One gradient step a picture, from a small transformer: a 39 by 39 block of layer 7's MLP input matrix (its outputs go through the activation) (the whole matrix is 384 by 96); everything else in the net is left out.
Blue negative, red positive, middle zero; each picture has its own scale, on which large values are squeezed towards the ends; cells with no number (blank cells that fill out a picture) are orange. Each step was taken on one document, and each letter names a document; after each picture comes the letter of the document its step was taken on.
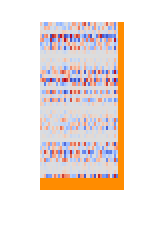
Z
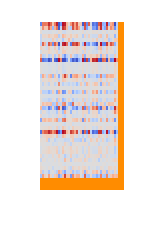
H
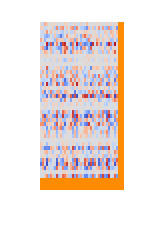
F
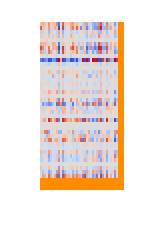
H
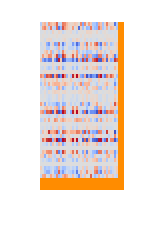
H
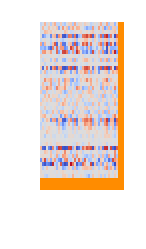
F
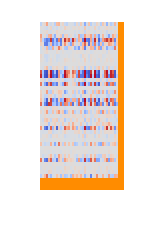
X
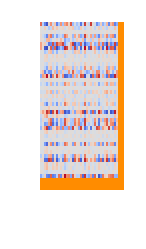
X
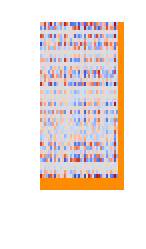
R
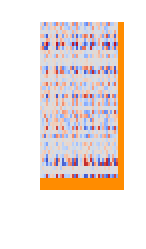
F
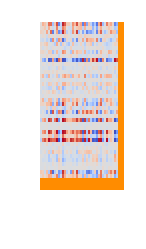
H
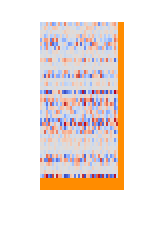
X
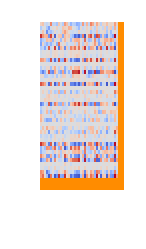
R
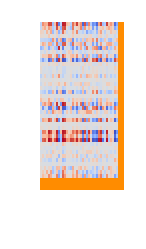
H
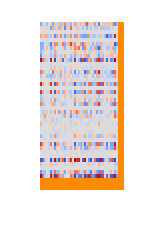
R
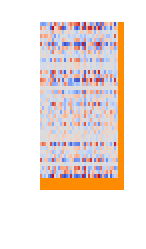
R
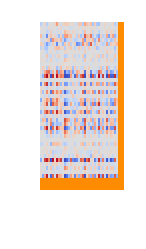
X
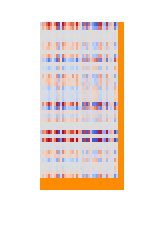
H
